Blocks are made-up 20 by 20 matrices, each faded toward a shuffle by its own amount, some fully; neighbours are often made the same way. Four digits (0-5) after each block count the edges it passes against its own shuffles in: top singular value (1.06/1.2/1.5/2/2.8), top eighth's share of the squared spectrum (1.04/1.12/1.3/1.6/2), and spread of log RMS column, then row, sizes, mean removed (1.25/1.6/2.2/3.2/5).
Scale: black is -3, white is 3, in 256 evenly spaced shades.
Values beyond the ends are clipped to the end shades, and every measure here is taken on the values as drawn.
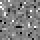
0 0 0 0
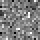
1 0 0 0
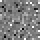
0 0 0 0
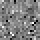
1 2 0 0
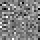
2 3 1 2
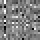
3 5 2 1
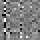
3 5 2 0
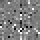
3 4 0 0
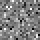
0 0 0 0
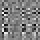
4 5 3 3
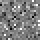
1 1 0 0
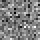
0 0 0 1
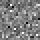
0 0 0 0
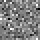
0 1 0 0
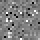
0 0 0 0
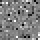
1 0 0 0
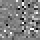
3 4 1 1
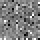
2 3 1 0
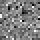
0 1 0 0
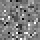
2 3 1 1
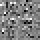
2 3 2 0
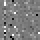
2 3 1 0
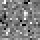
2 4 1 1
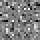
3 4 2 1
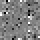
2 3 1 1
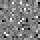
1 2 0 0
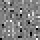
2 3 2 0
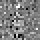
2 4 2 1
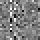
2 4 2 0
